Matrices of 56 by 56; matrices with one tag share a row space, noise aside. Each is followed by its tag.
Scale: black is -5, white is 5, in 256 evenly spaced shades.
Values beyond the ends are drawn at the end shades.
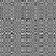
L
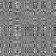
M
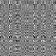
M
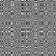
L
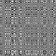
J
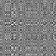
J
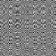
M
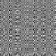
M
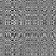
J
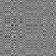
J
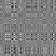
J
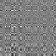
J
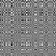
L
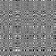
M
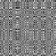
M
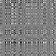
J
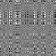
M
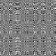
M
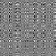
M
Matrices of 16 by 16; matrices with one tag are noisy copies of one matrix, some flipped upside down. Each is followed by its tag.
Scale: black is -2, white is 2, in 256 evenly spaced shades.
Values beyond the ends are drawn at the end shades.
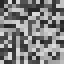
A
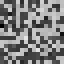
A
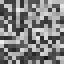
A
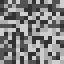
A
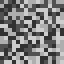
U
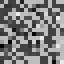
U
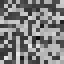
A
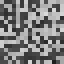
A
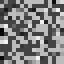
U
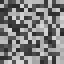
U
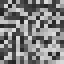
A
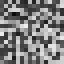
A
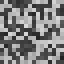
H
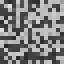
A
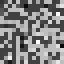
A
